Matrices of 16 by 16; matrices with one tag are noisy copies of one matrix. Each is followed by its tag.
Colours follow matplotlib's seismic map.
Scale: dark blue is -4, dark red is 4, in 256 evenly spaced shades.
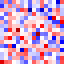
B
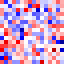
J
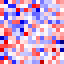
J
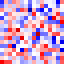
B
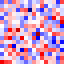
B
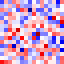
B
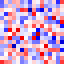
B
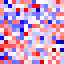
J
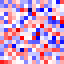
B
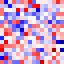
J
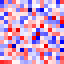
B
